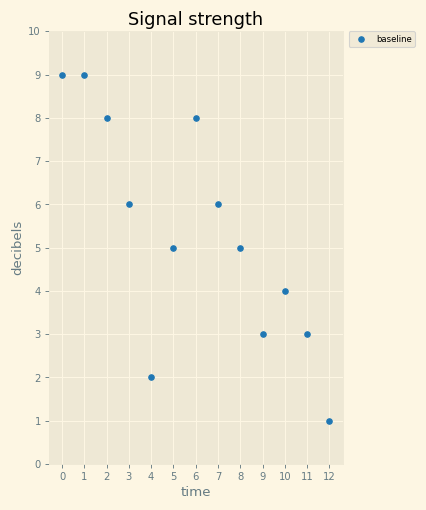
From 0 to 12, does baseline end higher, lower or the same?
lower
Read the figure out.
Title: Signal strength
x-axis: time, ticks 0 1 2 3 4 5 6 7 8 9 10 11 12
y-axis: decibels, ticks 0 1 2 3 4 5 6 7 8 9 10
Legend: baseline
Values:
baseline: 9 9 8 6 2 5 8 6 5 3 4 3 1
